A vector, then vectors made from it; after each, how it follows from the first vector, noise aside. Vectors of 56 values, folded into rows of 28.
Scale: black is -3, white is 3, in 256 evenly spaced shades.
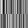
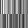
sign-scrambled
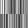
sign-scrambled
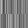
shrunk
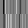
partly zeroed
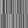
shrunk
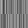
shrunk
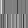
partly zeroed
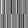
partly zeroed
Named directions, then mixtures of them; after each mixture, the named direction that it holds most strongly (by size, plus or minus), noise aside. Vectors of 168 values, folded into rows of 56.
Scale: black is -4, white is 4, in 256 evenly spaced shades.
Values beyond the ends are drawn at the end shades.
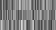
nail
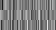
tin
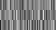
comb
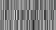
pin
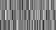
comb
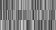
nail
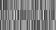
comb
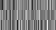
tin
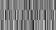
pin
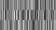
pin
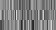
nail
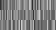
nail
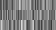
nail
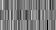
tin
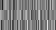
tin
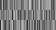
comb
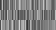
nail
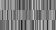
nail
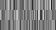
comb
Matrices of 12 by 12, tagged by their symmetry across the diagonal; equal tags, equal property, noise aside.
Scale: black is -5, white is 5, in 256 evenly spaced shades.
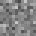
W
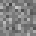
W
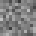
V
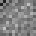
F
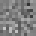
V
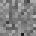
W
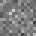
F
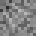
F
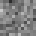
V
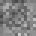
F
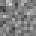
V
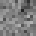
W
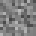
V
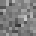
V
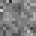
V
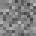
W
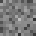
F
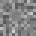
F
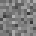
W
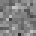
W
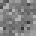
F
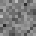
F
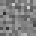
V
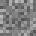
F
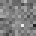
W
